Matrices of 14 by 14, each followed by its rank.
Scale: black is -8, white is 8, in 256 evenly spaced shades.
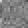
three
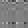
one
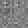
three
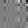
one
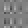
one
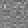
three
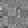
three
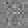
three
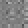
three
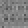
three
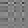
one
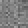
three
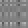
one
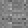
three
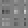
one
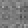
three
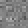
three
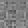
three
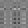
one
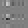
one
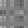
one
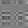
one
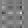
one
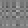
one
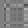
one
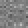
three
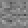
three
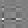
one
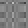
one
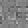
three
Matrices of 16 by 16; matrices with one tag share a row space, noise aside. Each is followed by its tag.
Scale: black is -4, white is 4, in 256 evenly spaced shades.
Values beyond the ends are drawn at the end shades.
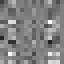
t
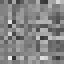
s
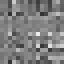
s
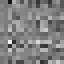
s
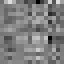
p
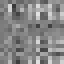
s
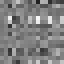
s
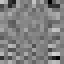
t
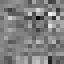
p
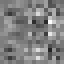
p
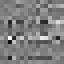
s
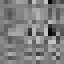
p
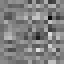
p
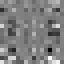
t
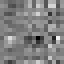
p
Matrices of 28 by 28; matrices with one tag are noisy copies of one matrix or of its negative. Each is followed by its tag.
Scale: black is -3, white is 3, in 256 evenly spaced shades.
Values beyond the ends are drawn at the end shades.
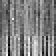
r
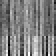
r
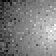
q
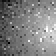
q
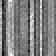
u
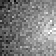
q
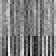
r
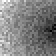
q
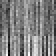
r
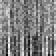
r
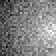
q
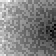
q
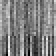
r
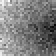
q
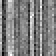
u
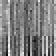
r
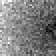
q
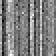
u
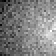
q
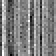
u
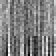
r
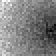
q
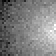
q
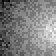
q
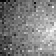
q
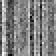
u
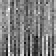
r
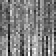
r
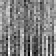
r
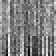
r
